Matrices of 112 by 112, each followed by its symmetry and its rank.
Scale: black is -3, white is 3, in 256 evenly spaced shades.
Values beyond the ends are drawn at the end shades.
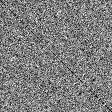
symmetric, full rank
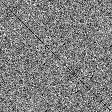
symmetric, full rank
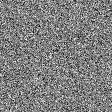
antisymmetric, full rank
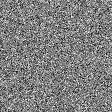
antisymmetric, full rank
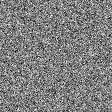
antisymmetric, full rank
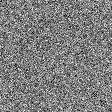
symmetric, full rank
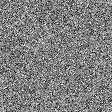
symmetric, full rank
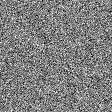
antisymmetric, full rank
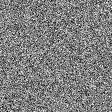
antisymmetric, full rank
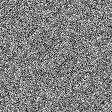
symmetric, full rank
